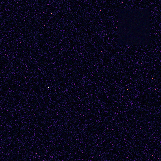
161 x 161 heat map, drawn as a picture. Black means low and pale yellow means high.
The top right is the calmest part. No seam splits the table. In the top right lies a patch that is calmer than the rest. Neither half mirrors the other. The texture is fine-grained noise. No single row or column stands out from its neighbours.
